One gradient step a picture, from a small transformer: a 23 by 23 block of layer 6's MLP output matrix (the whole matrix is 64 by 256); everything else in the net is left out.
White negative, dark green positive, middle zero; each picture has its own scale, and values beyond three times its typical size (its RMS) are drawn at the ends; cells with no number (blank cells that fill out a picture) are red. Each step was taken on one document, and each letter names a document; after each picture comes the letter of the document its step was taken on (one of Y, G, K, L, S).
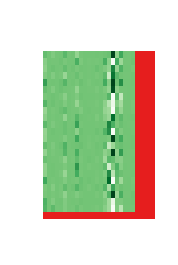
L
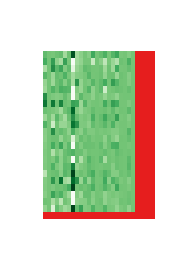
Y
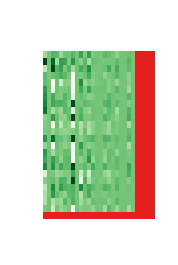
Y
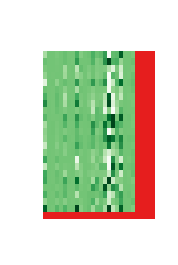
L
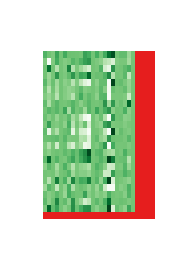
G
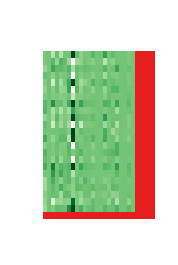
Y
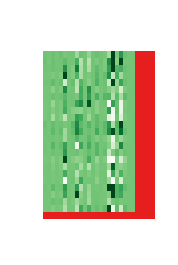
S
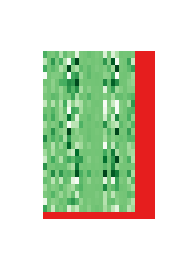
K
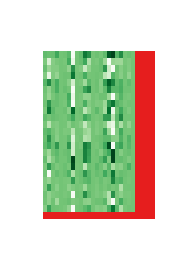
G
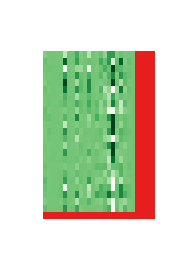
S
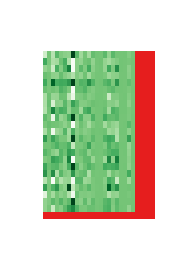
Y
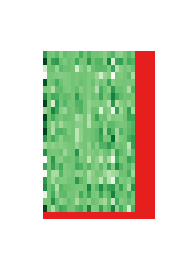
K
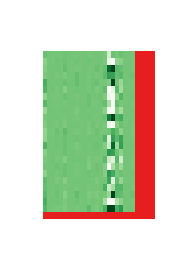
L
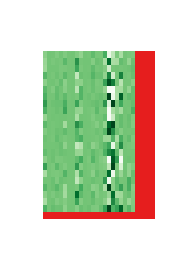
L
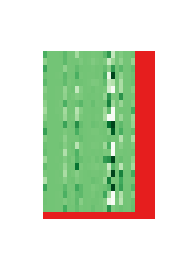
L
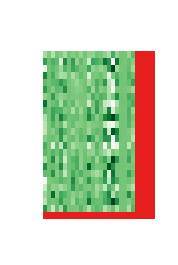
K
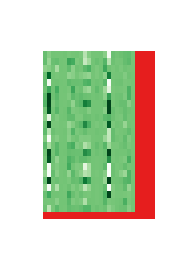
G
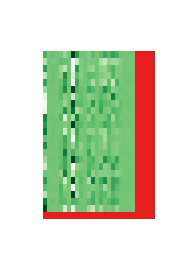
K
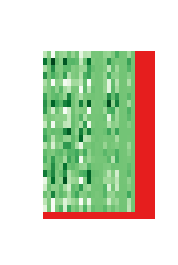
Y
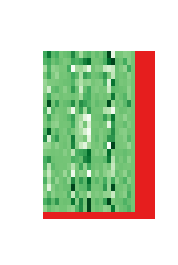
G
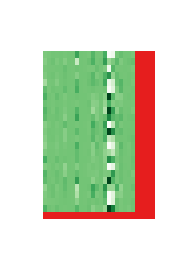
L
